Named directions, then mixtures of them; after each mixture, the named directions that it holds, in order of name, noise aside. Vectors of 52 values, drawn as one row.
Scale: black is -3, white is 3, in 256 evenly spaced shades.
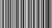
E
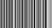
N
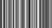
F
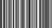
F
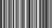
F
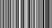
E, F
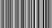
E, N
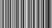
E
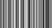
E, F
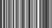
F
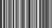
F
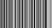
N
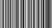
E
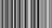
F, N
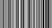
E, F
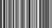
F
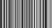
F, N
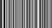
E, F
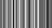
F, N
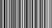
E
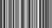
F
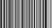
F, N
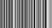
N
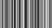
E, F
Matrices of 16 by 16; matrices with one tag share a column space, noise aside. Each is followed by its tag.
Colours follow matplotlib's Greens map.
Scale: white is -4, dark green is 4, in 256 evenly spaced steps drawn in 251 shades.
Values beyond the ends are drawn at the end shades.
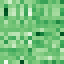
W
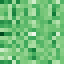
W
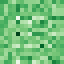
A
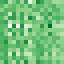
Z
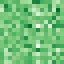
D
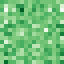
D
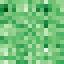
D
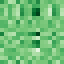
W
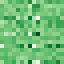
A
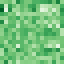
D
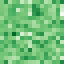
W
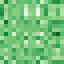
W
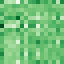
Z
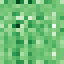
Z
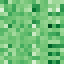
D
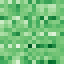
A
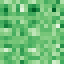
D
